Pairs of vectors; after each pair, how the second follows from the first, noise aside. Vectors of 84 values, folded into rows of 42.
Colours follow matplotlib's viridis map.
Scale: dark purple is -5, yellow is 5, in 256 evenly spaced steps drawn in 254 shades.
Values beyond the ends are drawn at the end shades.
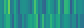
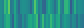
copied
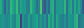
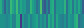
copied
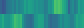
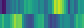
scaled up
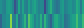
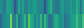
copied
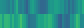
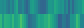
copied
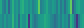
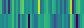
scaled up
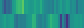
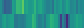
copied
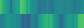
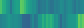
copied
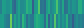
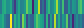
scaled up
